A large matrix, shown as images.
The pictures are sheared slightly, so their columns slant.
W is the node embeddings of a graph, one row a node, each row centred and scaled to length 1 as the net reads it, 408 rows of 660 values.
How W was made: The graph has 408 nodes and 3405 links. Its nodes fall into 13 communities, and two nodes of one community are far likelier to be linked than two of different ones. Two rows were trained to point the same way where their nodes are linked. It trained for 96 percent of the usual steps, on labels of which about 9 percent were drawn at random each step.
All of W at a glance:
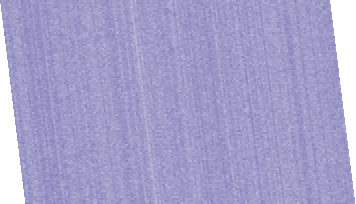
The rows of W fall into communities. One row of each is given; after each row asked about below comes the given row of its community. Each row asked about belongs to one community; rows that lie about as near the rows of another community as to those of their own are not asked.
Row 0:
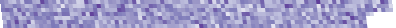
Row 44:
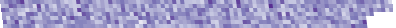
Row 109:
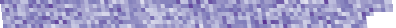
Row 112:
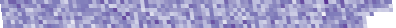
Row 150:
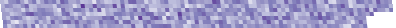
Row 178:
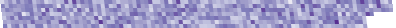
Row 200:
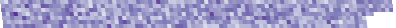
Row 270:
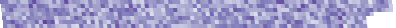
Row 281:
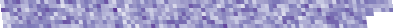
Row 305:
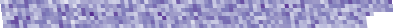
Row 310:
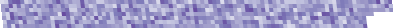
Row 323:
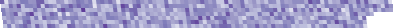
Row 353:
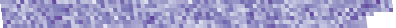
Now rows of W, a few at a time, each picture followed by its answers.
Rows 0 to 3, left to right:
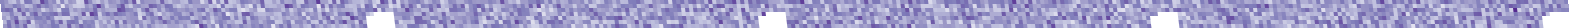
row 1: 178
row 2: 109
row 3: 305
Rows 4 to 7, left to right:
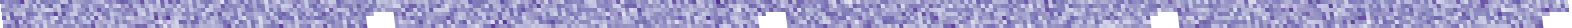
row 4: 44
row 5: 178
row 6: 270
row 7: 281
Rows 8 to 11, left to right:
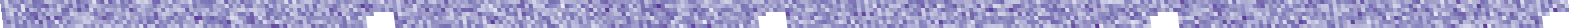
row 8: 323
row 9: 353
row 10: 200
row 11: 281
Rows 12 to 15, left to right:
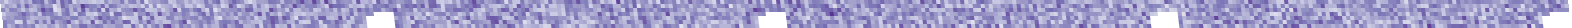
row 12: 305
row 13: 178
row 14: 270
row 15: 178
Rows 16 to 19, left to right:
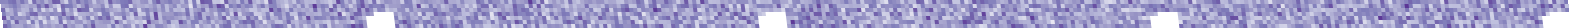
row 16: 44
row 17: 270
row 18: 323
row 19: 305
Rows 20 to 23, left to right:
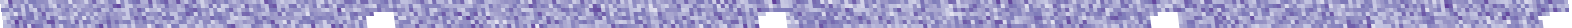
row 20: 150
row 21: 0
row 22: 310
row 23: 310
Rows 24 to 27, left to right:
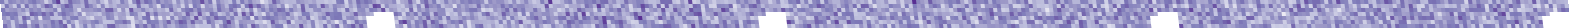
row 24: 200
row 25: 323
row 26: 150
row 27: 305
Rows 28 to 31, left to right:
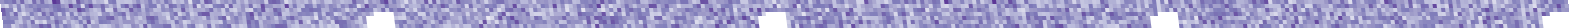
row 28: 353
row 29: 0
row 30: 310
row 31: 112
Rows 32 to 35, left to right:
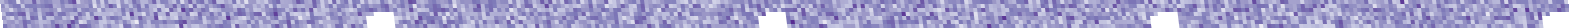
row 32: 323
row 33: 281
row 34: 0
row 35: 178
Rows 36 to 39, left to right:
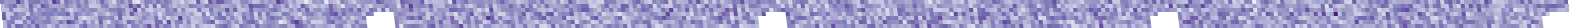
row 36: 112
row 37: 178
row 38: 353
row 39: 270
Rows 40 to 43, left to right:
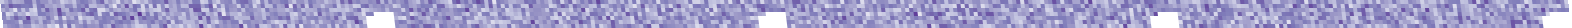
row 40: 112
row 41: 323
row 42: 150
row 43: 0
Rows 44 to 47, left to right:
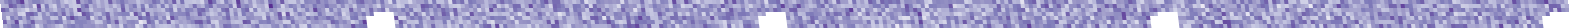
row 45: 0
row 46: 270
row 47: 178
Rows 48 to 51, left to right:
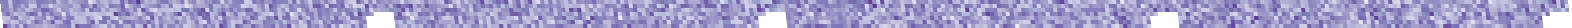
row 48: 305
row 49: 270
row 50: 323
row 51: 281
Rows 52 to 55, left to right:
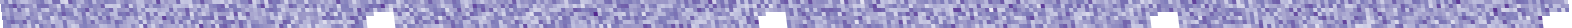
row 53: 305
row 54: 305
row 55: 281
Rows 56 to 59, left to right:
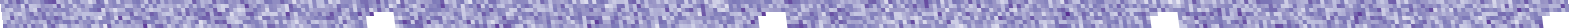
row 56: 150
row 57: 281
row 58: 44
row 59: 281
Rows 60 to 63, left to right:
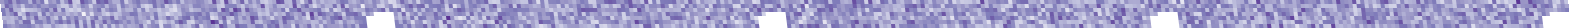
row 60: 281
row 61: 109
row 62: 200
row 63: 323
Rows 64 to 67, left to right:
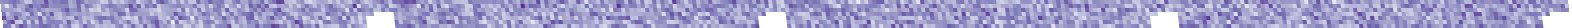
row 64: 353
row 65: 44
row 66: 270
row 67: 44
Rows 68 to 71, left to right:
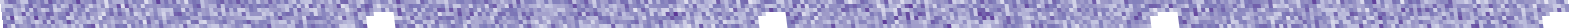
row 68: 109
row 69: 109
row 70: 353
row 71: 109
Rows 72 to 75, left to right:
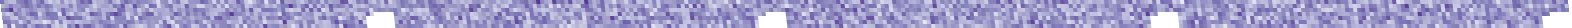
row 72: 0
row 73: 112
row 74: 353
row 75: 305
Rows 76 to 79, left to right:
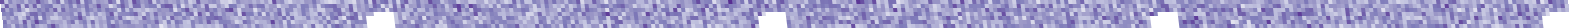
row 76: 200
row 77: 305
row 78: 178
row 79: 270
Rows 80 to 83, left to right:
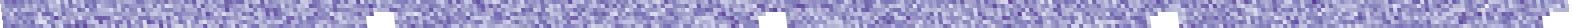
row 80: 44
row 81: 310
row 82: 112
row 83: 281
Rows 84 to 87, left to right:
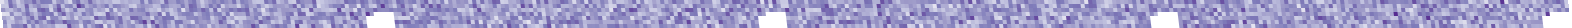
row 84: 150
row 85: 281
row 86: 281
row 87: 353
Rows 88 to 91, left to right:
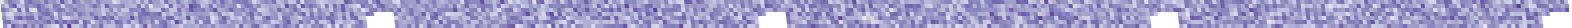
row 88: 150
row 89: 178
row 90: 323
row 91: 150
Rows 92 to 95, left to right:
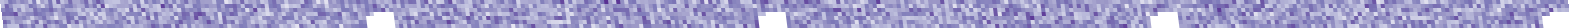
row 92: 281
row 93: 310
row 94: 270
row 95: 112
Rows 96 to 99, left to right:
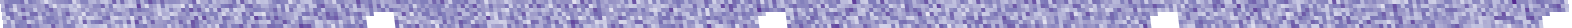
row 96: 310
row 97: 150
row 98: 270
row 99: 178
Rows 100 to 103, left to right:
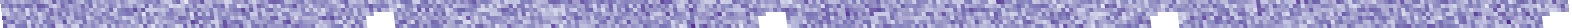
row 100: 270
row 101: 109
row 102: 200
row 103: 305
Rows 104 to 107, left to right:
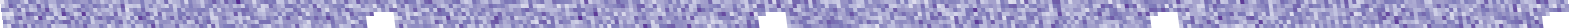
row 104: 150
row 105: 310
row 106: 310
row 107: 0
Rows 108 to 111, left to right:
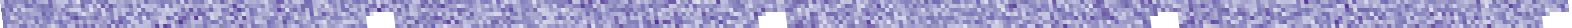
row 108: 281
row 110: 44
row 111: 305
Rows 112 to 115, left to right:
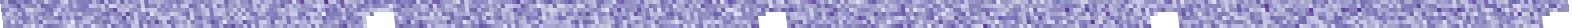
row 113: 44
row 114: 0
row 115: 178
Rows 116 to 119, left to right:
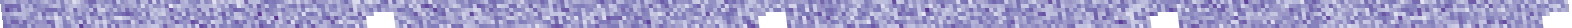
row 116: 270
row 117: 0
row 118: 305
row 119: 109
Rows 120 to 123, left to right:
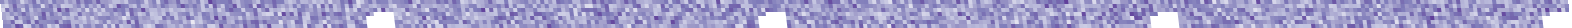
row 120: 109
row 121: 150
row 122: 353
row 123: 310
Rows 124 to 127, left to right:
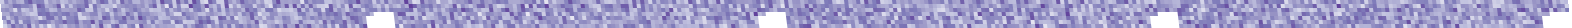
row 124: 112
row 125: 178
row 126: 178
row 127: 281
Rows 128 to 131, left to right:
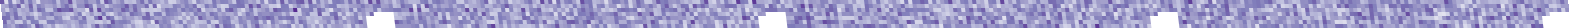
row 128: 178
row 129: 150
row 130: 305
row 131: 109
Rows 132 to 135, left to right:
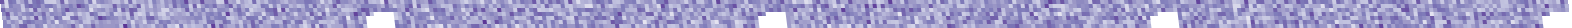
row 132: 323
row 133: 305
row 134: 270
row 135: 0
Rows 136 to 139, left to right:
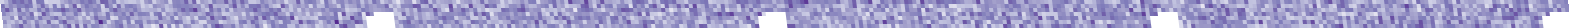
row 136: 178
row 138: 44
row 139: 310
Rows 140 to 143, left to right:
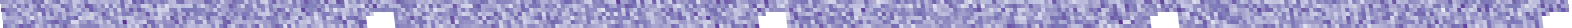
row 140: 305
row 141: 44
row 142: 310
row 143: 305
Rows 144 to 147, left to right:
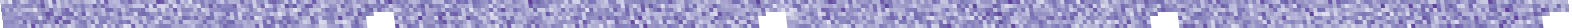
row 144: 270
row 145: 270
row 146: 150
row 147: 44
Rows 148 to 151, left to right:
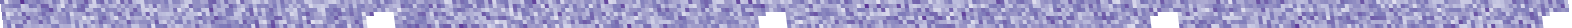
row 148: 112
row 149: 323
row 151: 281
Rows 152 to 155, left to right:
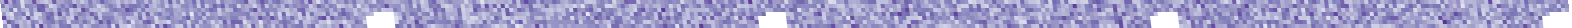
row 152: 270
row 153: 305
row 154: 310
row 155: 200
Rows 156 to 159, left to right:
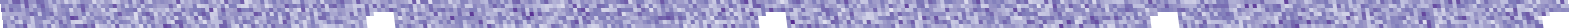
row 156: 305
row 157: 150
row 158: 150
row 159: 0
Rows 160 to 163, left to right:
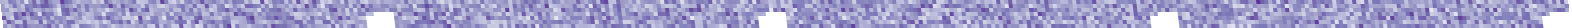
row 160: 323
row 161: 323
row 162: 178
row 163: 0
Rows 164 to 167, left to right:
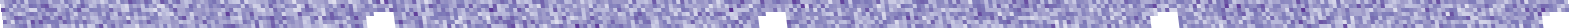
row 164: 310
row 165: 0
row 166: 109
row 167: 353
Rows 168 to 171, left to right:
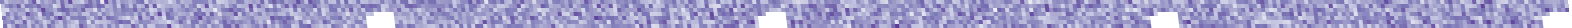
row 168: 270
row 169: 112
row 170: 0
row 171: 323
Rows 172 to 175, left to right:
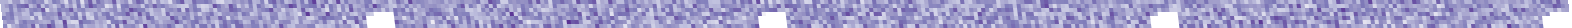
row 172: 270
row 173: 281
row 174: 270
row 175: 150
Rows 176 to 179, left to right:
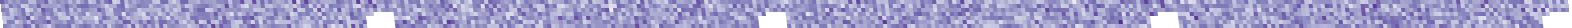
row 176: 305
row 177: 281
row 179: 0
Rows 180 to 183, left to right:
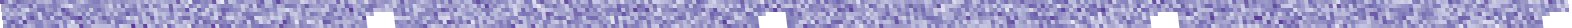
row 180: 270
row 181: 281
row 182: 353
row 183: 281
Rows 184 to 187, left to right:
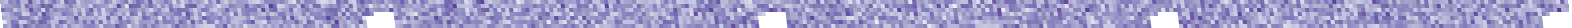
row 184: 200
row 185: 310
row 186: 353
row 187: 323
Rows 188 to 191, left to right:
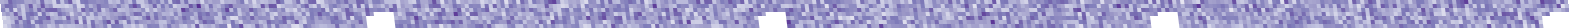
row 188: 281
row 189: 305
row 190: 353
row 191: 112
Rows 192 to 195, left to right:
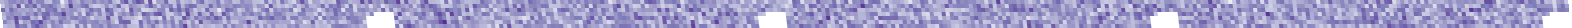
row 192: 200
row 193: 270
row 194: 109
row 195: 323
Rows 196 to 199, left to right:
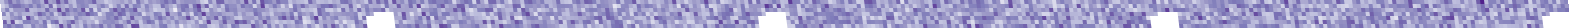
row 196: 109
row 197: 200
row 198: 310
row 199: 305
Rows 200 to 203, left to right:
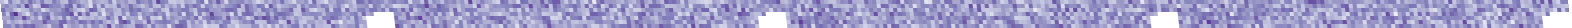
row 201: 353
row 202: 310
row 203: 200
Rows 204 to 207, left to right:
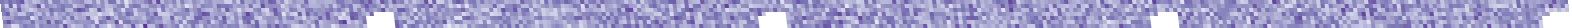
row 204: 353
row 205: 109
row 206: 310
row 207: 112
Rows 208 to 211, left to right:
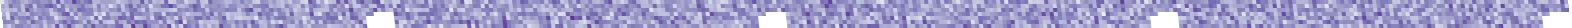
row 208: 178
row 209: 281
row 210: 305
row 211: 323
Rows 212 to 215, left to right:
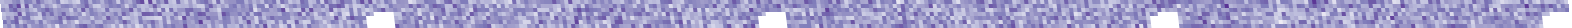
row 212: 305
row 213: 305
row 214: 112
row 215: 323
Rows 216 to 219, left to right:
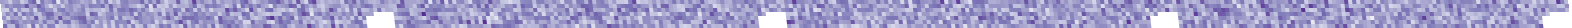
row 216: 270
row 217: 281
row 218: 150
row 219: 0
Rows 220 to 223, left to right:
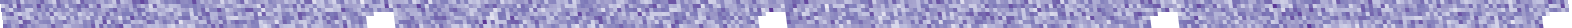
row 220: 281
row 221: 270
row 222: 44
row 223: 109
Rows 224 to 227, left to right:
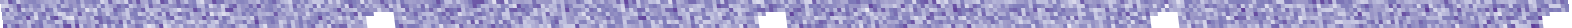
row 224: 109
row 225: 178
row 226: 200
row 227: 310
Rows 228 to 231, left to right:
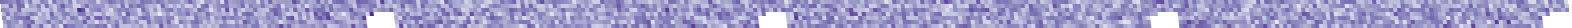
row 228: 44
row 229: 310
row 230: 310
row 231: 281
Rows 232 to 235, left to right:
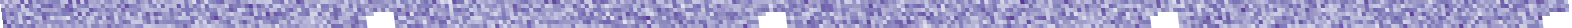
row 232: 200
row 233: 323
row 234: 281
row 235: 150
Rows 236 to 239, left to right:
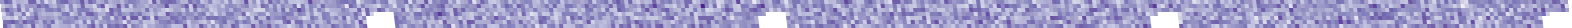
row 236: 109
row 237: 353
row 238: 310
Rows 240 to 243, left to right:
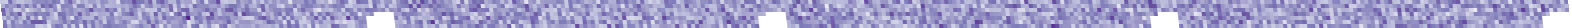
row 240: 200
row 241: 112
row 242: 310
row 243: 270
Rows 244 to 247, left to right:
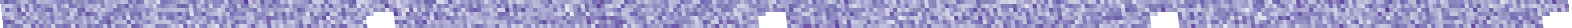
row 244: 109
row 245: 323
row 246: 270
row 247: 112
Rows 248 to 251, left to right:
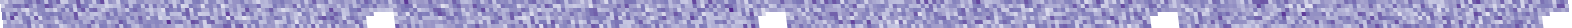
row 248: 112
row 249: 305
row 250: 150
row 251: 112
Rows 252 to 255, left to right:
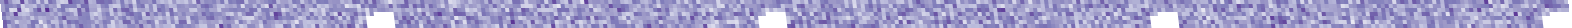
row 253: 270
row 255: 353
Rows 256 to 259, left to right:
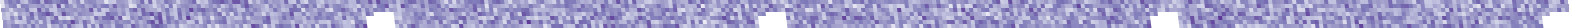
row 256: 150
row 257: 178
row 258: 44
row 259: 310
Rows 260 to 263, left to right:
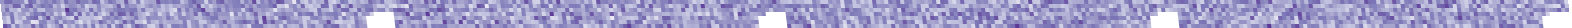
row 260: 109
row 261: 353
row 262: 270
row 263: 109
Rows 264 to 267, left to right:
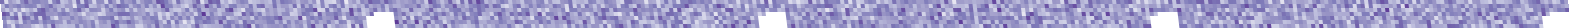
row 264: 112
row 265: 200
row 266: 0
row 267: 323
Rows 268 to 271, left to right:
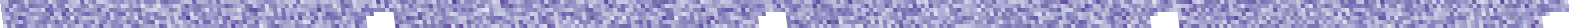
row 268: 310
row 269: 353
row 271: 109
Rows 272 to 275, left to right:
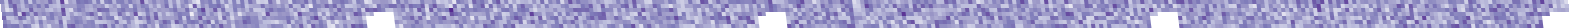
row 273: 178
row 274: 305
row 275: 44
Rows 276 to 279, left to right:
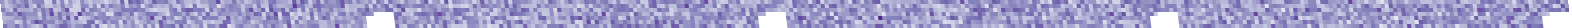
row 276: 305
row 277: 270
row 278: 109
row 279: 310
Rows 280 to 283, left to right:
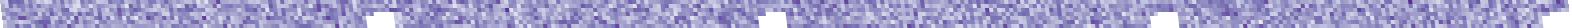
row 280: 310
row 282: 323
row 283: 112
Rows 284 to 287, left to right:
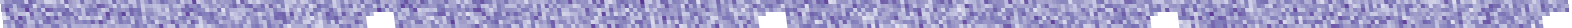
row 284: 310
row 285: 112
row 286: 323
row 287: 310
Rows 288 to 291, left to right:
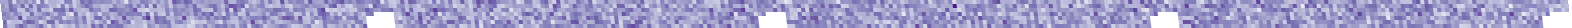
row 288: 178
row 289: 281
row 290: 323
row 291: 281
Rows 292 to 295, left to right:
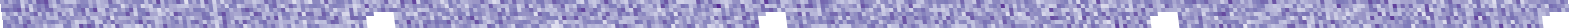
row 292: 305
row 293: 310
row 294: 112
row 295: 112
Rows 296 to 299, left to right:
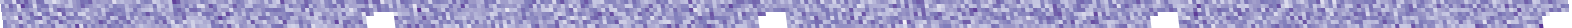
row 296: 178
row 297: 150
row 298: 150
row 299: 109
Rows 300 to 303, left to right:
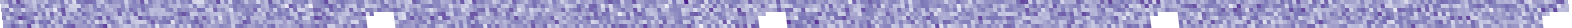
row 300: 44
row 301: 0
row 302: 44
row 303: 270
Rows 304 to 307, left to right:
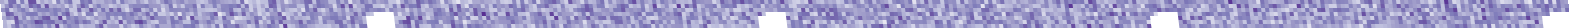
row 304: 310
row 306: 0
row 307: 44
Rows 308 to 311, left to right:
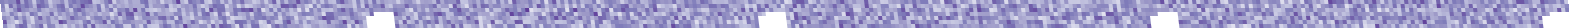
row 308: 178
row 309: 270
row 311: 109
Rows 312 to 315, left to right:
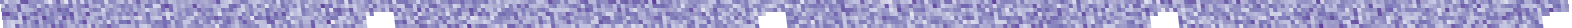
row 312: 200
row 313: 109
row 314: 353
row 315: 150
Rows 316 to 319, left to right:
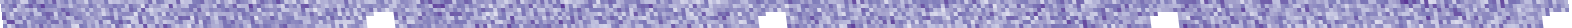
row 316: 270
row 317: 200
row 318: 44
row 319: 44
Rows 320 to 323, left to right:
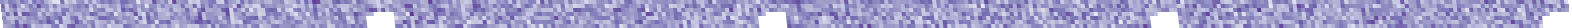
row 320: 323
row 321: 305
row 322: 44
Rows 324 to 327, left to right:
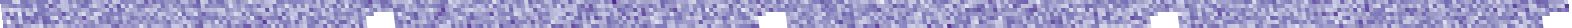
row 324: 112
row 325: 0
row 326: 305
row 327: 150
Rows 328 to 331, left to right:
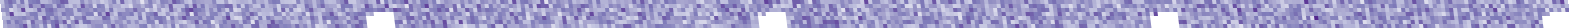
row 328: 310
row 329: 353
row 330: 310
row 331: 109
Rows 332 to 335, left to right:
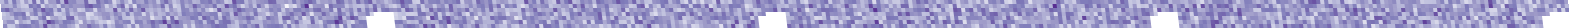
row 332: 305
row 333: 150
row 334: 305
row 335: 200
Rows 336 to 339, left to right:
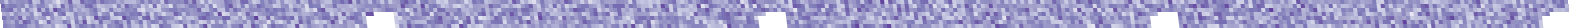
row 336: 178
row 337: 310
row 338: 323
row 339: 112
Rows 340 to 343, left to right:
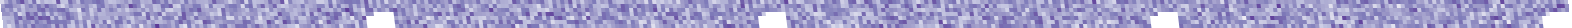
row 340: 281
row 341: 200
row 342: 0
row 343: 109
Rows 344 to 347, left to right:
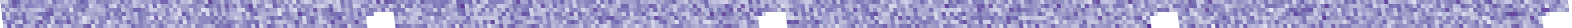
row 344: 112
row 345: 200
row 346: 109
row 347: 270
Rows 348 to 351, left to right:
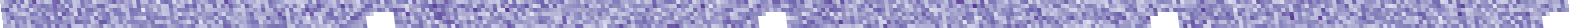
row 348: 310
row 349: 353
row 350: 281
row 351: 0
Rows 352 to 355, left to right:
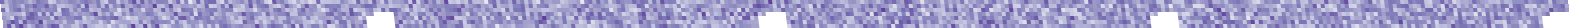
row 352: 323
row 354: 0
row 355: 150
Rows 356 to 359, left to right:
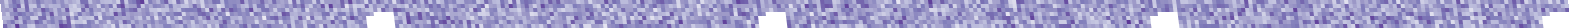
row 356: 305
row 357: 353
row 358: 178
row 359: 0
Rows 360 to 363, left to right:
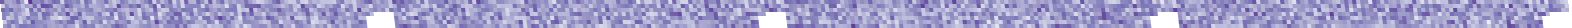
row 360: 200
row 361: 44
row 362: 44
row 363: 200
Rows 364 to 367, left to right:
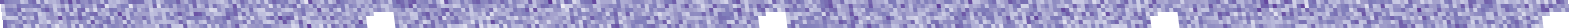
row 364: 109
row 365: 270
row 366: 305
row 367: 323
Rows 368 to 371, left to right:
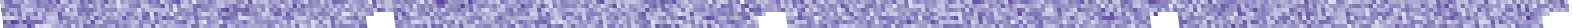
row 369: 353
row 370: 150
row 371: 353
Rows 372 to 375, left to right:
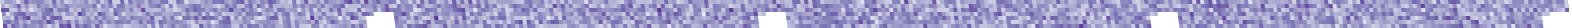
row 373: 200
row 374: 310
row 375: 353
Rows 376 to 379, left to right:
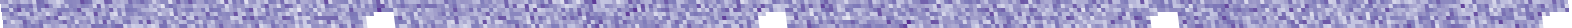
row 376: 178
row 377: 270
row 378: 305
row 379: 353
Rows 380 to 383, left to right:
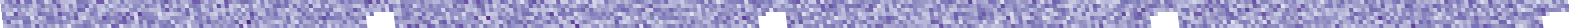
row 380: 112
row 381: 178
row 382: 353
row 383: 109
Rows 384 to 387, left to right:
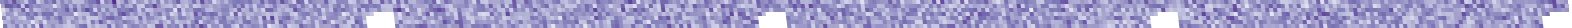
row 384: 270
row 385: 305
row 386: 270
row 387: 150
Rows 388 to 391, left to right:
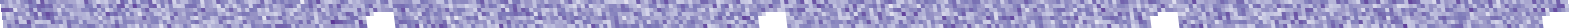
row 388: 0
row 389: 270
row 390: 178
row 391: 150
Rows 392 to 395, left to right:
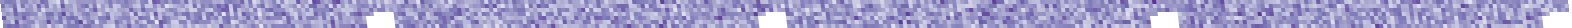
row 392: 44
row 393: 270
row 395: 305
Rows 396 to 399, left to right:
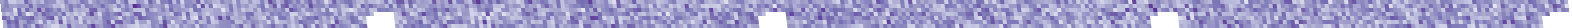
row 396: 0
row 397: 281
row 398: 281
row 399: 178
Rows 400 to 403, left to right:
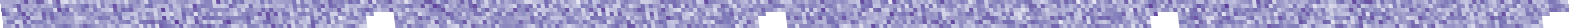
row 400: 305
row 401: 112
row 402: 112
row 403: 109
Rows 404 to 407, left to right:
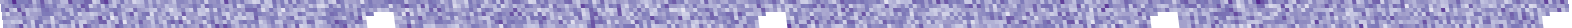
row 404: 112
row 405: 112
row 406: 109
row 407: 112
